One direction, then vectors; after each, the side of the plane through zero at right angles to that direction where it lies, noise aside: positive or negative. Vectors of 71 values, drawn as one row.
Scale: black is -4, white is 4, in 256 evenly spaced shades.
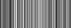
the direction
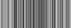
negative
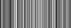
positive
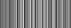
positive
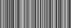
positive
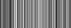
positive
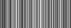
positive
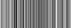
negative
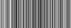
negative
